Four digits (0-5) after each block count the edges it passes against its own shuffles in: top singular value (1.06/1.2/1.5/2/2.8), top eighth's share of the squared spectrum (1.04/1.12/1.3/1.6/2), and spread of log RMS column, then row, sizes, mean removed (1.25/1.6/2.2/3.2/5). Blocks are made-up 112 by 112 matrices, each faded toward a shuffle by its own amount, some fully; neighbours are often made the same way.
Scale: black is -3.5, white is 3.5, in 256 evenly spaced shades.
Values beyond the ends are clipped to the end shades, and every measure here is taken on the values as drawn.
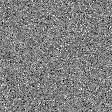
0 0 0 0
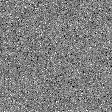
0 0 0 0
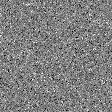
0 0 0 0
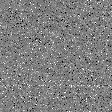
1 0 0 0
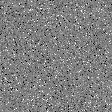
0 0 0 0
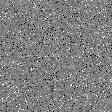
0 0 0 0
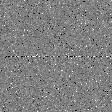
3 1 0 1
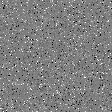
0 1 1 0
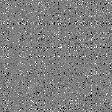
3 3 3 3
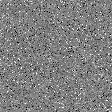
2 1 0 0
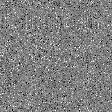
3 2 1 1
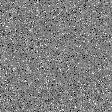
2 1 0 1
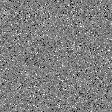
3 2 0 0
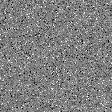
3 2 0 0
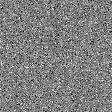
0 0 0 1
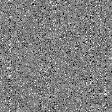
1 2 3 0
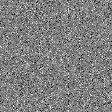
1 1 2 0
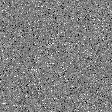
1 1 1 0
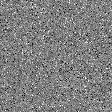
0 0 1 0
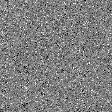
0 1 2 0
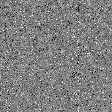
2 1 1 0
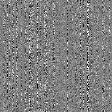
2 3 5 0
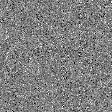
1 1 2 0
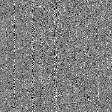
2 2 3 0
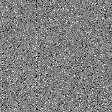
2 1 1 0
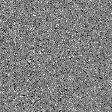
1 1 2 0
